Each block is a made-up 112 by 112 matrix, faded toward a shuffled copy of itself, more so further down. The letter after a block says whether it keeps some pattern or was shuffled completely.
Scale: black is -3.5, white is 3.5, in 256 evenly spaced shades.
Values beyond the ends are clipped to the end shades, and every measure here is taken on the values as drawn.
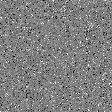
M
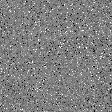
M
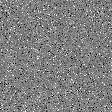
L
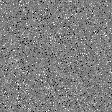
M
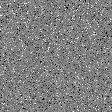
L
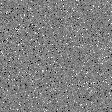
L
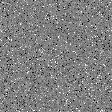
M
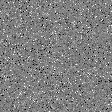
L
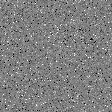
L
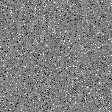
M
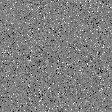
M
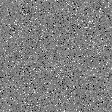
M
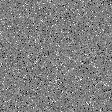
L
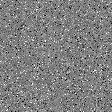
M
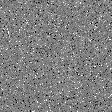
L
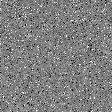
M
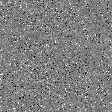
M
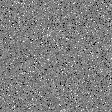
L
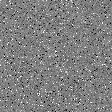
L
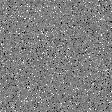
L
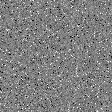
L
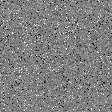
M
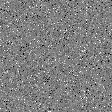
M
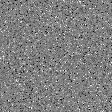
M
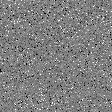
L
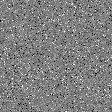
L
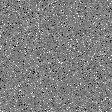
L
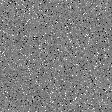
L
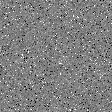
L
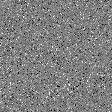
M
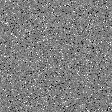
L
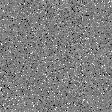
M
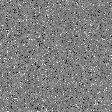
M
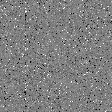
M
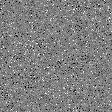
M
